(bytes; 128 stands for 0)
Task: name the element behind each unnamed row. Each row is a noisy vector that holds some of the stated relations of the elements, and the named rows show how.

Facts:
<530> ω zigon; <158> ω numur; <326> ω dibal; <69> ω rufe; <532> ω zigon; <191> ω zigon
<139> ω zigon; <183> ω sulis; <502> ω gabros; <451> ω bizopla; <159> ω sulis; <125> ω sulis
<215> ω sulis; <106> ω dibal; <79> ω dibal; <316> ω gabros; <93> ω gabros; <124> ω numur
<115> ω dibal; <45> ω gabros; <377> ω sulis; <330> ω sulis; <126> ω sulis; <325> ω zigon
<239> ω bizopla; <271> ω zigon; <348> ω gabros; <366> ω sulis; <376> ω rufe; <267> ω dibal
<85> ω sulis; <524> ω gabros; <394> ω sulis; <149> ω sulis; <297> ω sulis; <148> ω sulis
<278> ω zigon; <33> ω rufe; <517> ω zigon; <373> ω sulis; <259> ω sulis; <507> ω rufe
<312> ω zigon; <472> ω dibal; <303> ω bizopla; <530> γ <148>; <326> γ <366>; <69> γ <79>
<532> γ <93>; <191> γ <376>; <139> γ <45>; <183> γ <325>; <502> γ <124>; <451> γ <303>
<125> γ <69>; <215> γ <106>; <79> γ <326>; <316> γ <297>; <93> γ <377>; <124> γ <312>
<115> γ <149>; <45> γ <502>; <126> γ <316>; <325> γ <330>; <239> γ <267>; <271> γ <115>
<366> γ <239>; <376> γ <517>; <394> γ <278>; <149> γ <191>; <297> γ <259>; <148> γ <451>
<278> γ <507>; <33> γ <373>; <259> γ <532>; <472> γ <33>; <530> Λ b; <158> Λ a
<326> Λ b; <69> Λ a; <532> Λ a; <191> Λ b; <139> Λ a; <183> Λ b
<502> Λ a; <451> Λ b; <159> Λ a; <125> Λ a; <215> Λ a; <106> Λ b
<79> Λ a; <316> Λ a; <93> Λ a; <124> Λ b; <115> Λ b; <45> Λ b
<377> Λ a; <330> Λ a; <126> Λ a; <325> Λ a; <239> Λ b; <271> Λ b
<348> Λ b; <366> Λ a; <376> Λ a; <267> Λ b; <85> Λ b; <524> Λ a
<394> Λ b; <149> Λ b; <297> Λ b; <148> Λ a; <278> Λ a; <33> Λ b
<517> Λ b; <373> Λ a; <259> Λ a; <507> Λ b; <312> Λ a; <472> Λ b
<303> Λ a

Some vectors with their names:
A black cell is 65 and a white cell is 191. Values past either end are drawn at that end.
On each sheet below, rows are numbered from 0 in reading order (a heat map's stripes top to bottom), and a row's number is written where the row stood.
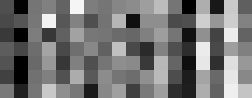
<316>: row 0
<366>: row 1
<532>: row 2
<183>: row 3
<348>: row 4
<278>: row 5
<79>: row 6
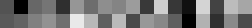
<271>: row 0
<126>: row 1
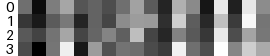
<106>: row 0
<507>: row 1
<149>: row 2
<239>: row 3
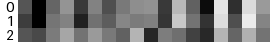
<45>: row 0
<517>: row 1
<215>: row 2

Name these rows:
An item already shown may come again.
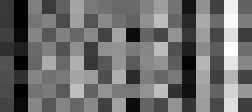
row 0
<532>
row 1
<312>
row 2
<377>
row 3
<376>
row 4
<158>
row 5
<259>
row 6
<139>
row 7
<377>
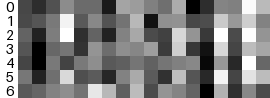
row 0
<69>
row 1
<366>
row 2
<267>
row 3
<271>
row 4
<93>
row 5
<326>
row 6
<126>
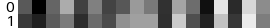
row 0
<124>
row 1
<33>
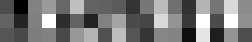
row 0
<303>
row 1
<267>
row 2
<297>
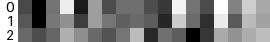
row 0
<239>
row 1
<451>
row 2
<125>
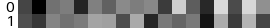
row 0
<191>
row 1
<259>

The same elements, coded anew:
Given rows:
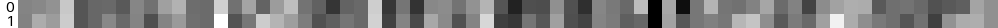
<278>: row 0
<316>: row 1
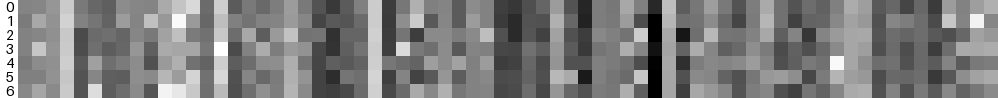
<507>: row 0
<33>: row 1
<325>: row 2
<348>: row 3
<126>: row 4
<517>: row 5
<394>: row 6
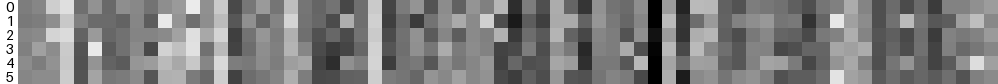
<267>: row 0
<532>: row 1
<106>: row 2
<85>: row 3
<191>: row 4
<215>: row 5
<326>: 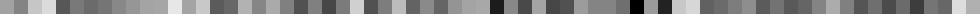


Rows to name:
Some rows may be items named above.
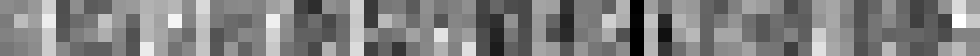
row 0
<191>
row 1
<239>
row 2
<366>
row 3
<532>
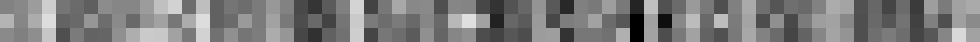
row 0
<507>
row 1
<79>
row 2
<271>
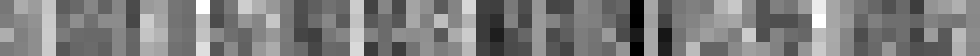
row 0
<316>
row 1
<259>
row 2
<69>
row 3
<139>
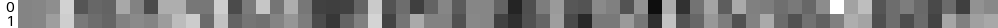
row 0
<158>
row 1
<507>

